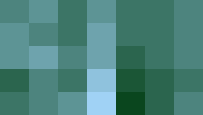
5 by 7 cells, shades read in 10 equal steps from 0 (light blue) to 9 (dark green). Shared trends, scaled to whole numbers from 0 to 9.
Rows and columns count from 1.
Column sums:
26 22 27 11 36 32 26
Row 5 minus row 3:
2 2 -1 -3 2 1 0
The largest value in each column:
7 5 6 4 9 7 6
